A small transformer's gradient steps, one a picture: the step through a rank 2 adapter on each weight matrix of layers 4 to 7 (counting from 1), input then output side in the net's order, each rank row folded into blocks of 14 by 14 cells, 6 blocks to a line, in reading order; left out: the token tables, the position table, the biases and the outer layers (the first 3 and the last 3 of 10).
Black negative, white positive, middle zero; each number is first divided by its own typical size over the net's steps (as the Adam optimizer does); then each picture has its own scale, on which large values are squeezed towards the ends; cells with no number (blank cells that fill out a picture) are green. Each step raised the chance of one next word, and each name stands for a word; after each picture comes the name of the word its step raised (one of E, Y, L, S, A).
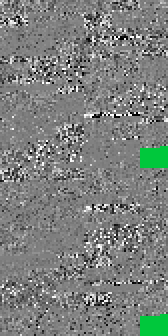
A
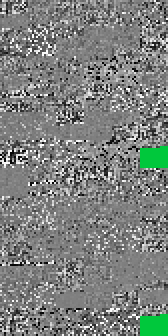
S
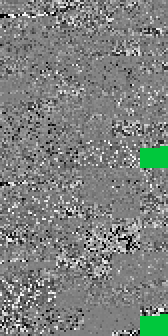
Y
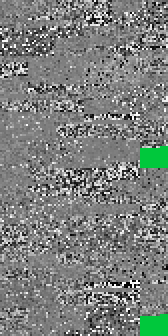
S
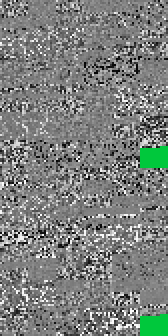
S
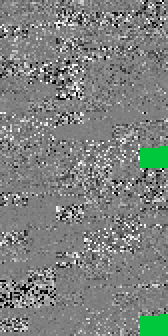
A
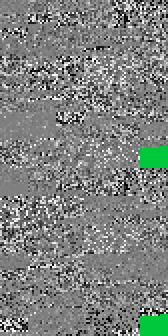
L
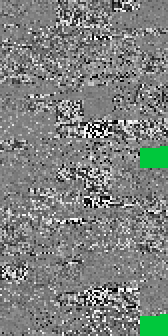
S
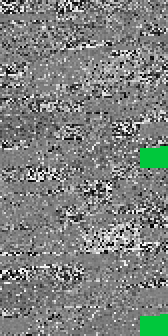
Y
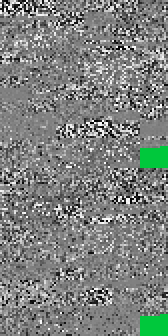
L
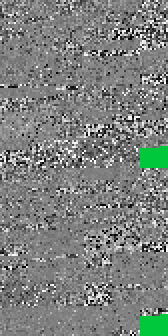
Y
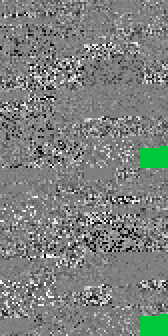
Y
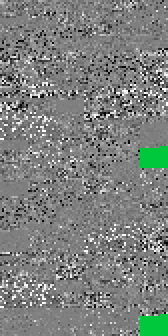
A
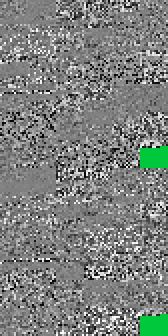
S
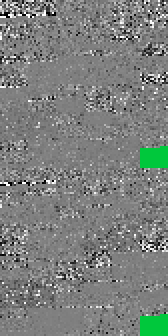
A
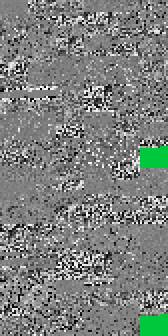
L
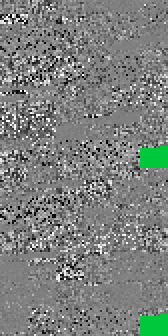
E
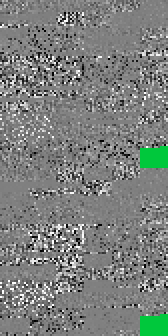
A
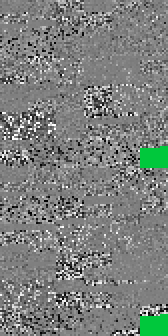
E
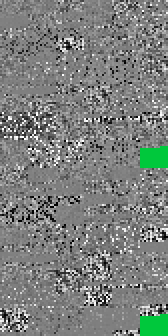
E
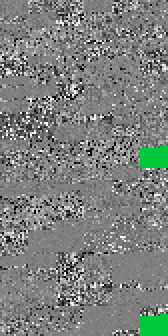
E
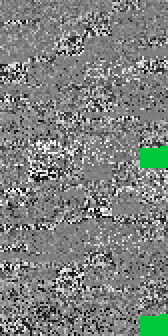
L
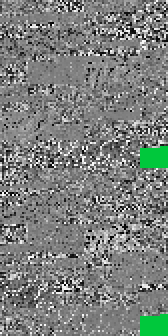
Y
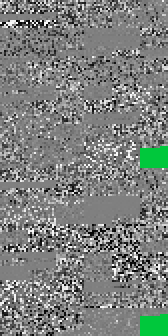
Y
